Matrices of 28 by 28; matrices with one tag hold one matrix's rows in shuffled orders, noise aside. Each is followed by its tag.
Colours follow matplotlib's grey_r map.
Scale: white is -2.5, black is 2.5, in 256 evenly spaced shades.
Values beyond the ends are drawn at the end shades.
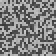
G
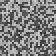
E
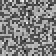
G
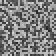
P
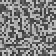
E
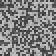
G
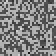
E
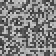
P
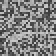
P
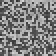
P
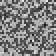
G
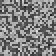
G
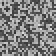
G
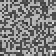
E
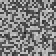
G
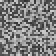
P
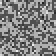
G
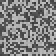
P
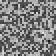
G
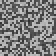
G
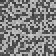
P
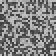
P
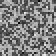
G
